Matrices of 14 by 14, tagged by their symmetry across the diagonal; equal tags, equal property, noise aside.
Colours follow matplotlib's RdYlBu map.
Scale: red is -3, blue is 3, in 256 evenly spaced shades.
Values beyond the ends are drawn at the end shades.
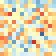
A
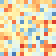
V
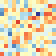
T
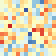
A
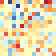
T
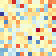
A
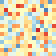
T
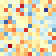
A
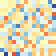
V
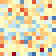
T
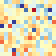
T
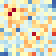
V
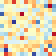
A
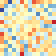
V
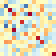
V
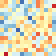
V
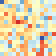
T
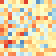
T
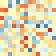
A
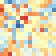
A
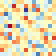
A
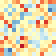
V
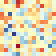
T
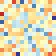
V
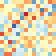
A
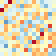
V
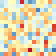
T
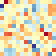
A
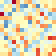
V
